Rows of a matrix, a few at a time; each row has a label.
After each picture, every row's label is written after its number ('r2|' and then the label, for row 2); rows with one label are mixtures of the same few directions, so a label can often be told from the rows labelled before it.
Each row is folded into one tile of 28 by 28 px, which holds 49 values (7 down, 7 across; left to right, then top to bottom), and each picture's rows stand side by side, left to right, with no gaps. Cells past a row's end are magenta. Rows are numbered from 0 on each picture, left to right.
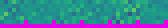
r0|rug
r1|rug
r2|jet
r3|rug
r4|jet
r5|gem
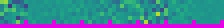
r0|gem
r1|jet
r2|jet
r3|jet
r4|gem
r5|jet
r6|rug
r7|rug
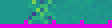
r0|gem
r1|rug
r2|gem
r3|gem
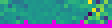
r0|gem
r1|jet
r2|gem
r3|rug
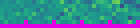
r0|jet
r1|rug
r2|rug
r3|gem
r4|gem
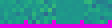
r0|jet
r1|jet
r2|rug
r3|gem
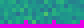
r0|jet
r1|jet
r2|gem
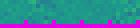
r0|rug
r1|gem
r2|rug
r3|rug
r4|jet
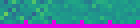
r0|rug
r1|rug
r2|gem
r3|gem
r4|jet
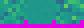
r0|rug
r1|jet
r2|gem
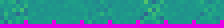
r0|jet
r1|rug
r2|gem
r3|jet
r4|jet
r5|rug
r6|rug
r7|rug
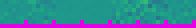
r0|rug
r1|gem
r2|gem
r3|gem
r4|jet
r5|gem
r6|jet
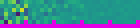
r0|jet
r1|jet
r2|gem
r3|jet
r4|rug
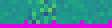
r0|rug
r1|jet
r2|gem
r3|jet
